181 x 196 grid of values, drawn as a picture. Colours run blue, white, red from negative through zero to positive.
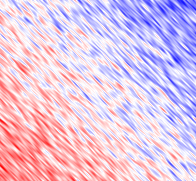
The grain runs diagonally down to the right. There is an overall slope up to the bottom left. On average the colour sits 50% of the way up the scale. The ninth with the lowest average is the top right. No single row or column stands out from its neighbours. The ninth with the highest average is the bottom left.
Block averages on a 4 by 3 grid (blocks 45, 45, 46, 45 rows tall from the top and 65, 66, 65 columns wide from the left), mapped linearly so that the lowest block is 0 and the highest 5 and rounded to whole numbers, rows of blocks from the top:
210 | 321 | 432 | 542
